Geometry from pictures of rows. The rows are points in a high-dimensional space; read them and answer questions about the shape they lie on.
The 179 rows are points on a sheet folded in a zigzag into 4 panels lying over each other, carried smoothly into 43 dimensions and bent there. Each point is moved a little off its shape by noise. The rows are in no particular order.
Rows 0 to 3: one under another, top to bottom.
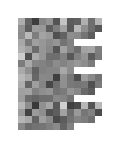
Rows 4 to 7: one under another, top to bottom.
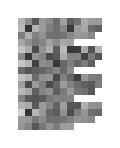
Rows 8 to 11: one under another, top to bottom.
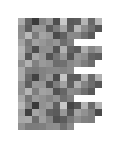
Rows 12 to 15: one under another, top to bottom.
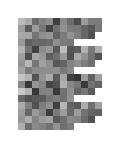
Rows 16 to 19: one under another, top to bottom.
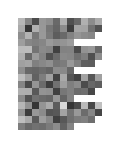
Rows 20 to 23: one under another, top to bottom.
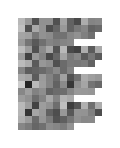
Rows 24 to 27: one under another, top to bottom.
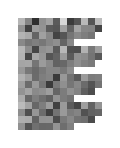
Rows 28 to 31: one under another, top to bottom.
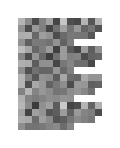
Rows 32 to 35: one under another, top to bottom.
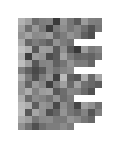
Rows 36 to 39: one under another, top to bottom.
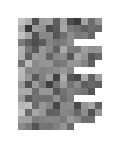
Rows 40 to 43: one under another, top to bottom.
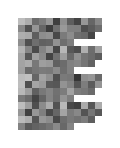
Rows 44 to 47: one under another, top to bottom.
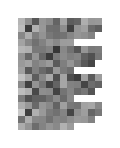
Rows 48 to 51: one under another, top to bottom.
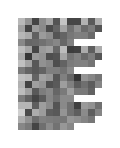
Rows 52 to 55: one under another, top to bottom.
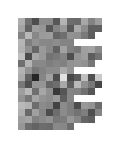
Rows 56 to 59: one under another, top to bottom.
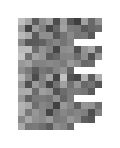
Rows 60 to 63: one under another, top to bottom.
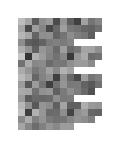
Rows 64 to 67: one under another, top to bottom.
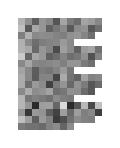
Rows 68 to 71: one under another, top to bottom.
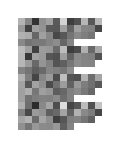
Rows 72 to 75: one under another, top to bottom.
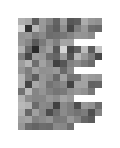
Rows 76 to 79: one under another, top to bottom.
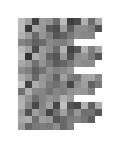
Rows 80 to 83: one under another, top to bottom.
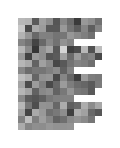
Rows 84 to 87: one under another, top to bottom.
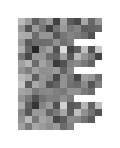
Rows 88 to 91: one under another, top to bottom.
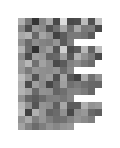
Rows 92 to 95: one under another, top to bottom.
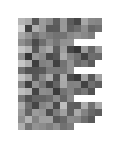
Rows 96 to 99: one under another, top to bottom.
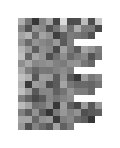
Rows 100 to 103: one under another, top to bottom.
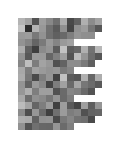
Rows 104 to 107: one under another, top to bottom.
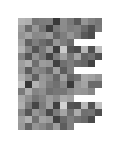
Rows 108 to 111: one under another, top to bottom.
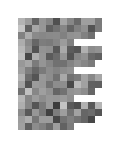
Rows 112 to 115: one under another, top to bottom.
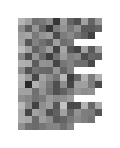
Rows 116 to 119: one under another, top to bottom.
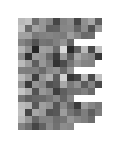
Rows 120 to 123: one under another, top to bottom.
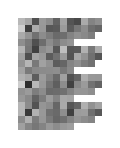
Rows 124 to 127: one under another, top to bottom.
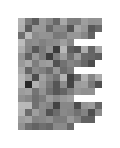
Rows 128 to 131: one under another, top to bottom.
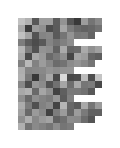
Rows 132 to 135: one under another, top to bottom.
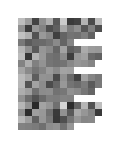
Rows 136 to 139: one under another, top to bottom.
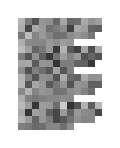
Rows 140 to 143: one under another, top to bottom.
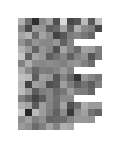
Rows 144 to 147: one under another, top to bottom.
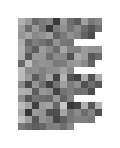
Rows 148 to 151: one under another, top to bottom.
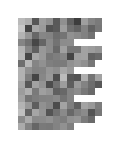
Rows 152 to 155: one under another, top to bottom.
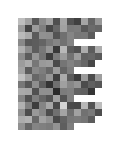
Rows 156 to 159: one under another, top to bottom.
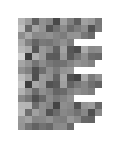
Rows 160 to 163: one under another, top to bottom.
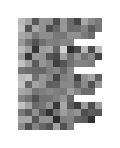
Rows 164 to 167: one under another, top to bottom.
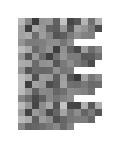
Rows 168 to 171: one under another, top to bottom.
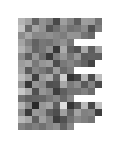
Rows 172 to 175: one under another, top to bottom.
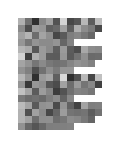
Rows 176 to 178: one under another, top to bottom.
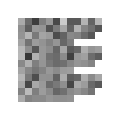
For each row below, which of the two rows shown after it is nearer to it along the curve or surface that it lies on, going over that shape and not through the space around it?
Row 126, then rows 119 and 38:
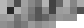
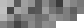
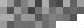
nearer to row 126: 119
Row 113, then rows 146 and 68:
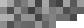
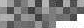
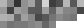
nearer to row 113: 146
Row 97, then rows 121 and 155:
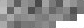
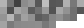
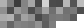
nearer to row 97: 121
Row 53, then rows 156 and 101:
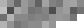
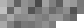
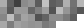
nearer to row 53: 156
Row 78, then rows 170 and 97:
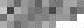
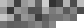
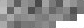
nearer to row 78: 97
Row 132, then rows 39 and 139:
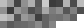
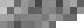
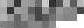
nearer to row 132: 139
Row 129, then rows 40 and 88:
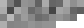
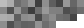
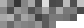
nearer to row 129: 88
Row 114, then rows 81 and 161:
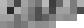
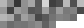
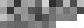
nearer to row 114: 161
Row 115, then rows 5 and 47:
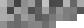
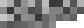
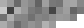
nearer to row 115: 5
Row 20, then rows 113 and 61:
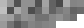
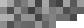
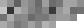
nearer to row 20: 61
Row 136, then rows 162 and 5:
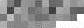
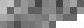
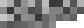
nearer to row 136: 162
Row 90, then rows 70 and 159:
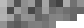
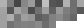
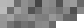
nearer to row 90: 159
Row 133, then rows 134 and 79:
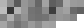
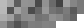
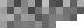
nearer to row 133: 134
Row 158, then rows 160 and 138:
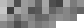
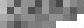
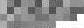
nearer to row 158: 160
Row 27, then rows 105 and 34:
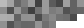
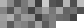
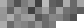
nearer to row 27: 105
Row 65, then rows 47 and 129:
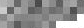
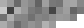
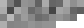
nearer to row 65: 47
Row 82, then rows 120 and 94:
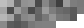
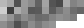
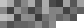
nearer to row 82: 94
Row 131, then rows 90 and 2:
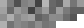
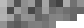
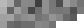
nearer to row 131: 2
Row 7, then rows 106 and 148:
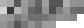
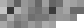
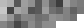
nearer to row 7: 148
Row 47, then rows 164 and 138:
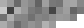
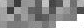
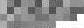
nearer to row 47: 138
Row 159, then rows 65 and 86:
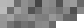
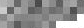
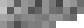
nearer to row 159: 65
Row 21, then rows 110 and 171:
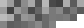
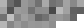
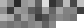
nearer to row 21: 171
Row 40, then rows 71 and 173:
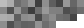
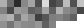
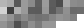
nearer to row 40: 71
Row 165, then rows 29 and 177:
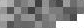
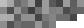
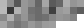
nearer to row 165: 29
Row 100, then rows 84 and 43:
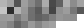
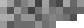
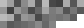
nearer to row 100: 43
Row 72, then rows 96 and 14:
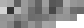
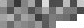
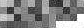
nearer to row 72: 14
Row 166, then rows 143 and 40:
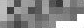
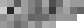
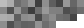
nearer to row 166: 143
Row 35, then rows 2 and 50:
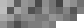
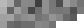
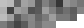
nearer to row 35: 2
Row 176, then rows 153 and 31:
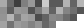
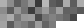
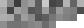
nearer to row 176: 153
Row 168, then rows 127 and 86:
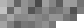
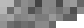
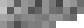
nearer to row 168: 127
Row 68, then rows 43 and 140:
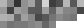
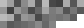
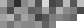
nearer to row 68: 43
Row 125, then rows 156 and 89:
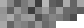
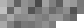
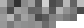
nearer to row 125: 89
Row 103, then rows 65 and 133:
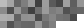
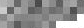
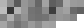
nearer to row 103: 65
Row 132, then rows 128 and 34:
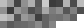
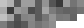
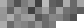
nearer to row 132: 128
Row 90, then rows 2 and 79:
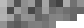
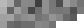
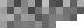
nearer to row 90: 2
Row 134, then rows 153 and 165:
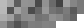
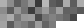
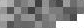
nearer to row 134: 165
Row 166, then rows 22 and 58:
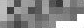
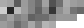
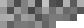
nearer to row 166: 22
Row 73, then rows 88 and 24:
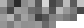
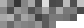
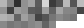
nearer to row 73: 88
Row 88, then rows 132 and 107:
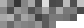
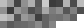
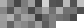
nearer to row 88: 107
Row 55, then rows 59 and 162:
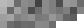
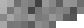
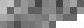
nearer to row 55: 162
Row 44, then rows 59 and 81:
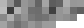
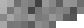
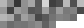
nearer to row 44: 81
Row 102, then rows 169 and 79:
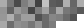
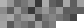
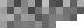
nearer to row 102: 169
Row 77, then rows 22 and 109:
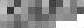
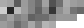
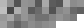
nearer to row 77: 22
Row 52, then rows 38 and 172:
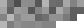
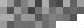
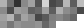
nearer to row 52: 172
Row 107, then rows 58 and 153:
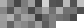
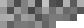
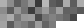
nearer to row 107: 153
